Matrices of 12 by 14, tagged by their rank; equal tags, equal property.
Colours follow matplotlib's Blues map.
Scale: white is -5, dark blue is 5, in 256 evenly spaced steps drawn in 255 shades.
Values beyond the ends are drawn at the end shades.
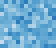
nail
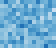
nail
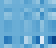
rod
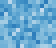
nail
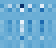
rod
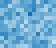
nail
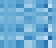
rod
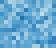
nail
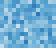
nail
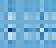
rod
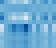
rod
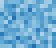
nail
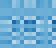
rod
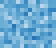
nail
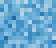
nail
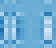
rod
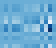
rod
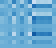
rod
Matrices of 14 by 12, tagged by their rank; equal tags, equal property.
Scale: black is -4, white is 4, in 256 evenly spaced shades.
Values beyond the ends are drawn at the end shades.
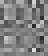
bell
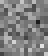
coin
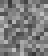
coin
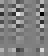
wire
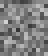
coin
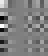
wire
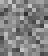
coin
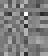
bell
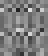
bell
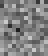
coin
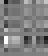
wire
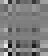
wire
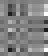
wire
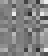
bell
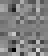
bell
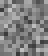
coin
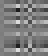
wire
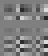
wire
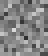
coin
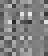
bell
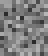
coin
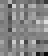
bell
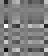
wire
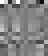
bell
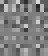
bell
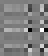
wire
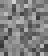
coin
